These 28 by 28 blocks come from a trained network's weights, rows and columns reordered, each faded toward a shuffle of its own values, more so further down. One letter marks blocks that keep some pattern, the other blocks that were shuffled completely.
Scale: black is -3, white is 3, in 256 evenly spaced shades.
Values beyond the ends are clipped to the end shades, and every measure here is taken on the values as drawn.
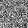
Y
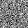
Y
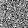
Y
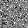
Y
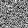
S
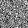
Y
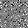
Y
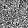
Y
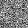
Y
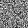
Y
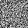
S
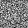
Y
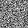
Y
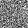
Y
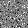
S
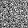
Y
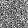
S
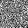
S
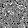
S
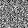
S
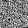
S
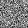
Y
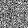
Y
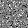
S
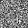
Y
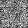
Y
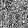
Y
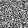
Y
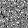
S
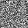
Y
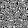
Y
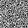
S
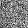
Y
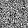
S
